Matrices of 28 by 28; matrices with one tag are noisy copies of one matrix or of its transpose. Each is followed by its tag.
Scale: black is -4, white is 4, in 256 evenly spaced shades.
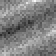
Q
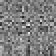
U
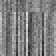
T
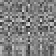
U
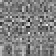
U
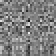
U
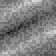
Q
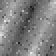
Q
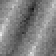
Q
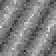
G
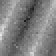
Q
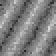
G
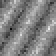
G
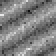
G
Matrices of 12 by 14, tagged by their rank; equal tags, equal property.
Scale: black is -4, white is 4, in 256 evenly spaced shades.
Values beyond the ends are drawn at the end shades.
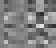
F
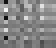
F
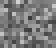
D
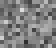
D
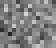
D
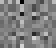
F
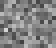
D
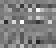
F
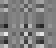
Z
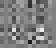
F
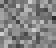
D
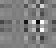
Z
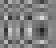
Z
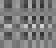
Z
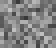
D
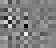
F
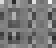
F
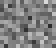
D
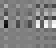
Z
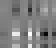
Z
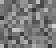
D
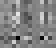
F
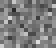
D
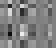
Z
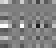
Z
